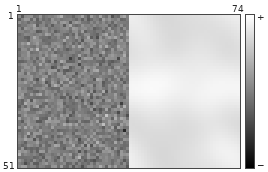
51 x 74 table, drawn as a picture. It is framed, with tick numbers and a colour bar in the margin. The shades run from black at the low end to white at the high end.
The table splits into one row of 2 panels. Panel 1,1: middling, fine-grained. Panel 1,2: very high, smooth, faint in contrast.
